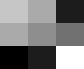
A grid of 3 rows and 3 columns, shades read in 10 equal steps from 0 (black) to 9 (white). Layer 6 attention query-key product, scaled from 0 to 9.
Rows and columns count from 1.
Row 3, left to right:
0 1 9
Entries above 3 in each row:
2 3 1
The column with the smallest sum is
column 2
